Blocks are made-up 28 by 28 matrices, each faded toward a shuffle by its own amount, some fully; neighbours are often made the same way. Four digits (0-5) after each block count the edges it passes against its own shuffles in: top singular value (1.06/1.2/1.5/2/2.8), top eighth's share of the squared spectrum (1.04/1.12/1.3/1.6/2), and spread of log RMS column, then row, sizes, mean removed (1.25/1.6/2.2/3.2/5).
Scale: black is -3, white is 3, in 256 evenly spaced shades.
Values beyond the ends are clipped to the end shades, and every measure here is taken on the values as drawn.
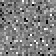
0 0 0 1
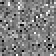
0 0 0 0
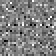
2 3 0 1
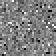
1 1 0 0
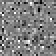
3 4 1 1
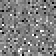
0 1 0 0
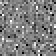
2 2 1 0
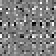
4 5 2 2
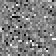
0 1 0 0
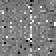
3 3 1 0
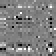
4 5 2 3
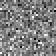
0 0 0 0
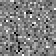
2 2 1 0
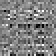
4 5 2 3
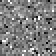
0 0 0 1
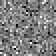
0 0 0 0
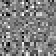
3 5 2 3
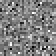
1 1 0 0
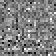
3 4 1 1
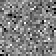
0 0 0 0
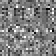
3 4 2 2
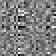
4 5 3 2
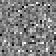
2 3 0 1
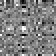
4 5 2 2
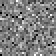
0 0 0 0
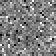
0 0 0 0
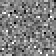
1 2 0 0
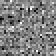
2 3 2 0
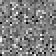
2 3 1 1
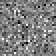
1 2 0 0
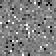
0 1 1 0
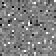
0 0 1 0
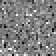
1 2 0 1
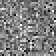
2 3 1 0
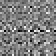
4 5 2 3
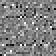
3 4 0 1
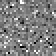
0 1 0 0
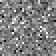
1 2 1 0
